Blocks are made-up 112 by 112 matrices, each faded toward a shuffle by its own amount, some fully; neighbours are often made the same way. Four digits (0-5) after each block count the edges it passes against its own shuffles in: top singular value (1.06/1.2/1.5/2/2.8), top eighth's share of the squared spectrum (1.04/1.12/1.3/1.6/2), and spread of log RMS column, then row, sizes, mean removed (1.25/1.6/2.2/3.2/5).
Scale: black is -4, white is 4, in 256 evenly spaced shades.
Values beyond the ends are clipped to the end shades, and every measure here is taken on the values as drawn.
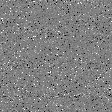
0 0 0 0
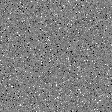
0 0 0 0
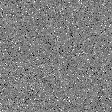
2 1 0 0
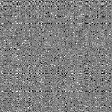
5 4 2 3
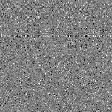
4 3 1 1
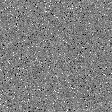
2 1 0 0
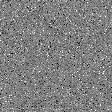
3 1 0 0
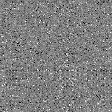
4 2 1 1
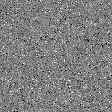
3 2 0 0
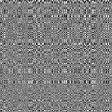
5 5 4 4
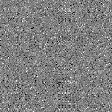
4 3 2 1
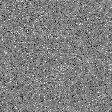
3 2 0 0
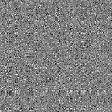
4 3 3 2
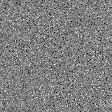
0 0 0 0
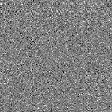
4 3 2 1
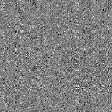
4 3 2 2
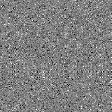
4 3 2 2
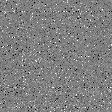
2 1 0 1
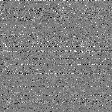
2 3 0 3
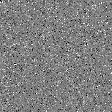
3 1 0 0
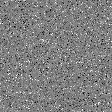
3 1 0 0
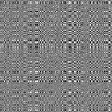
5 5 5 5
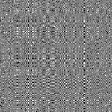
5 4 4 4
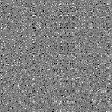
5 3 2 2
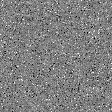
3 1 0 0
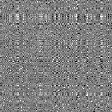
5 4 3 3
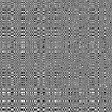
5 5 4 4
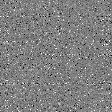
2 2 1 2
